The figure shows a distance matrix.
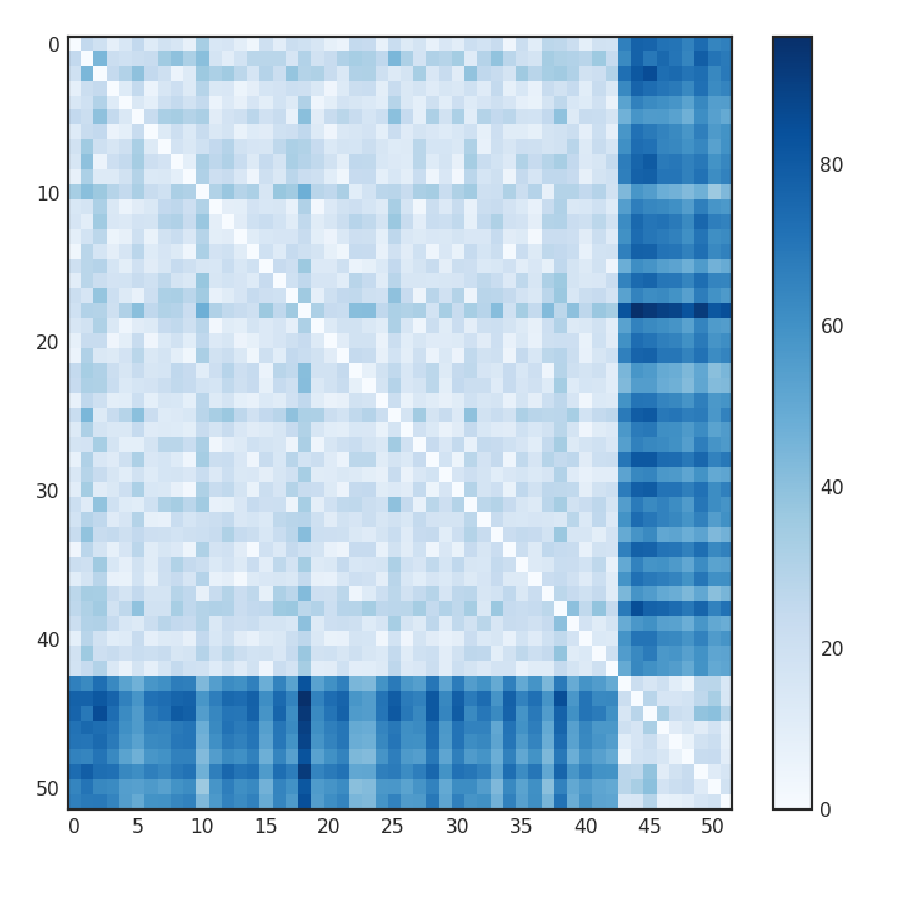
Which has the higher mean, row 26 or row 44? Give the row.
44
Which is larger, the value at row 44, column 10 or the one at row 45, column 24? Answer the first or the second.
the second
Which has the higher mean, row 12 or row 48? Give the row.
48
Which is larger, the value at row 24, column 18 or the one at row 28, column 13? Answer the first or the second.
the first
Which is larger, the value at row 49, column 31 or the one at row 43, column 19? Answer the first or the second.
the first
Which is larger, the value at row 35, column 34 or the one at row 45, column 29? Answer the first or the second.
the second
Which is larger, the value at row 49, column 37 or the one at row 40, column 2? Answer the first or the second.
the first
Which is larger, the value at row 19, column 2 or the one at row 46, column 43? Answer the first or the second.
the first
